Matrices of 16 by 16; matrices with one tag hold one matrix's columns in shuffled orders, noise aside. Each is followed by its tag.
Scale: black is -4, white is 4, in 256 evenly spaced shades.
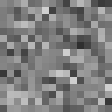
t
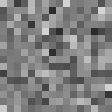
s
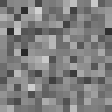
s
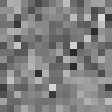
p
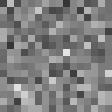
t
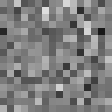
s
